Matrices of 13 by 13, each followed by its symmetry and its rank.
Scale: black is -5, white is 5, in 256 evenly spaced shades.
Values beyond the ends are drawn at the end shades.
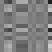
neither, rank one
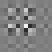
symmetric, rank one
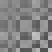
symmetric, rank two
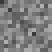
symmetric, full rank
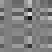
neither, rank one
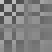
symmetric, rank one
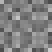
symmetric, rank two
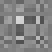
symmetric, rank two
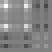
symmetric, rank one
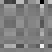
neither, rank one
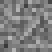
neither, full rank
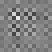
symmetric, rank two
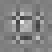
symmetric, rank two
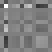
symmetric, rank one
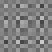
symmetric, rank one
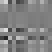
neither, rank one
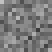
symmetric, full rank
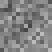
symmetric, full rank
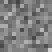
neither, full rank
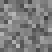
neither, full rank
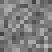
symmetric, full rank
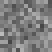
neither, full rank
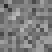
symmetric, full rank
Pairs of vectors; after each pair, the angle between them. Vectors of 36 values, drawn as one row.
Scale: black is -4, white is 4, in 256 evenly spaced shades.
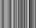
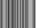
partly opposed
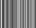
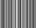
orthogonal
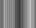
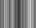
nearly parallel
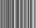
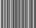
orthogonal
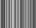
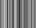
partly opposed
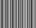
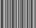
nearly parallel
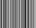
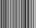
nearly parallel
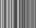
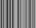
nearly opposite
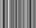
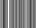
nearly parallel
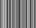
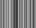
orthogonal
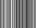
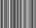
partly opposed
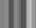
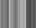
nearly opposite
